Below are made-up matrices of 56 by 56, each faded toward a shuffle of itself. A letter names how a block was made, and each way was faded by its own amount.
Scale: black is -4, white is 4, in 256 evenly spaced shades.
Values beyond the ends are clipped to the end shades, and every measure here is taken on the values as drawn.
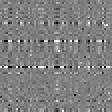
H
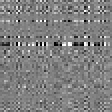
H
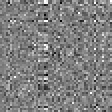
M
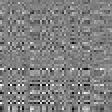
H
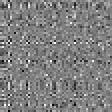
M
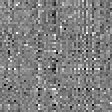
M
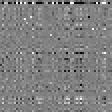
H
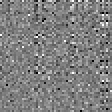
M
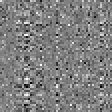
M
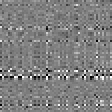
H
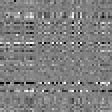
H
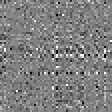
M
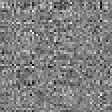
M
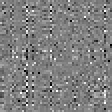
M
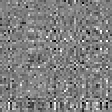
M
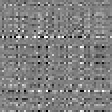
H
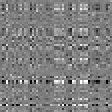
H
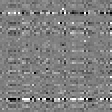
H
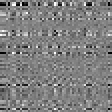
H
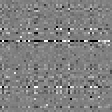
H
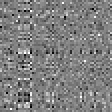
M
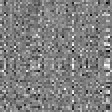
M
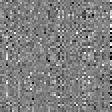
M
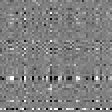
H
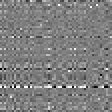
H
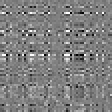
H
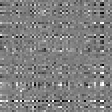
H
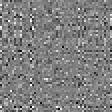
M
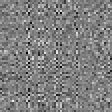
M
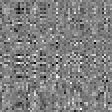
M
